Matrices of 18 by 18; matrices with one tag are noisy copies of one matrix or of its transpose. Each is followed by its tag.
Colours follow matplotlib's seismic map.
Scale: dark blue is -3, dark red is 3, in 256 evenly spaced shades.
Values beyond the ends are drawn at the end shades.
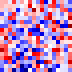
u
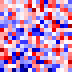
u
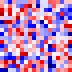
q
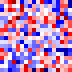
q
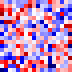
q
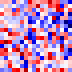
u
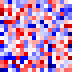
q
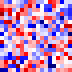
q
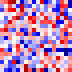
q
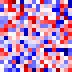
q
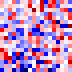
u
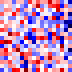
u
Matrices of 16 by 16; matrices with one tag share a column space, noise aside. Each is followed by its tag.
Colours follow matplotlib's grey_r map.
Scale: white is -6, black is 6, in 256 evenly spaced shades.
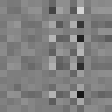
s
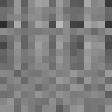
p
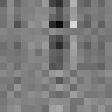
p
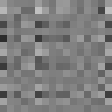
s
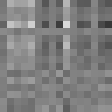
p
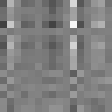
p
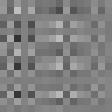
s
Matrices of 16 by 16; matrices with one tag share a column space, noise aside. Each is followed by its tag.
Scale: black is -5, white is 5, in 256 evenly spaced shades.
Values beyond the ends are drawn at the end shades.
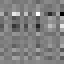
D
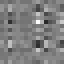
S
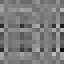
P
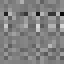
D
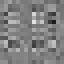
S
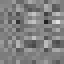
S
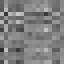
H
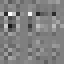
D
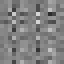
H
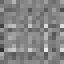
P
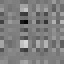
S
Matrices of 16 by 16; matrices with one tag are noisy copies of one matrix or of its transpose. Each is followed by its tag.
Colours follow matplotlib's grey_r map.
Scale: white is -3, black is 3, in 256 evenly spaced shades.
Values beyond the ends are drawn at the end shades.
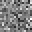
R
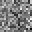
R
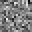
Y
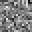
Y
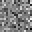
R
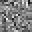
Y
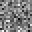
R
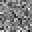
R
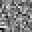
Y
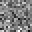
R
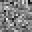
Y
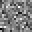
Y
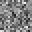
R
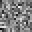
Y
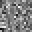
Y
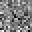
R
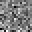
R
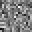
Y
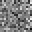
R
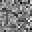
R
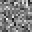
Y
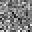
R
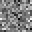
R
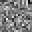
Y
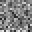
R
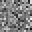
R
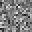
Y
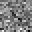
R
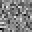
Y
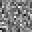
Y
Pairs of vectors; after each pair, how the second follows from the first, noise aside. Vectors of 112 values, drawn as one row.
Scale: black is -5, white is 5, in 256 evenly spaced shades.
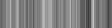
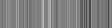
partly zeroed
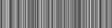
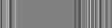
partly zeroed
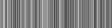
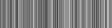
reversed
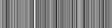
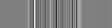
partly zeroed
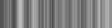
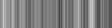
reversed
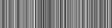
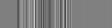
partly zeroed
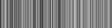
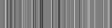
partly zeroed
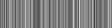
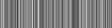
reversed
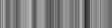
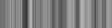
reversed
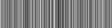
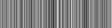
reversed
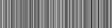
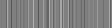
partly zeroed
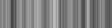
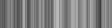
reversed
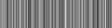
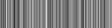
reversed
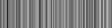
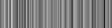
reversed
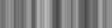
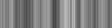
reversed
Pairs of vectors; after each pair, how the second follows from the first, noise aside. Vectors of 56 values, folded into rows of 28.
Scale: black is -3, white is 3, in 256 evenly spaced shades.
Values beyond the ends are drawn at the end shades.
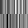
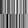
copied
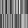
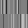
partly zeroed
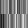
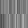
shrunk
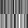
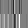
partly zeroed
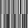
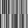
wrapped around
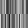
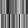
copied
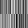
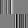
partly zeroed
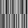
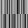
wrapped around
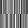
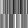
sign-scrambled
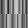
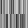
sign-scrambled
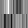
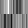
copied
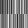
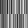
copied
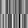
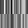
wrapped around
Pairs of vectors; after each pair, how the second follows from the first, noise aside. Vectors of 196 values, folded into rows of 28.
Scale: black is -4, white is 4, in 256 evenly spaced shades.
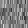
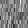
wrapped around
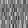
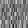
copied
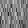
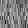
wrapped around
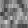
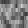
reversed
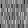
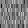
copied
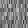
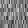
copied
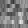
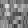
reversed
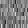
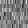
reversed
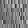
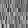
wrapped around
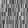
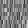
reversed
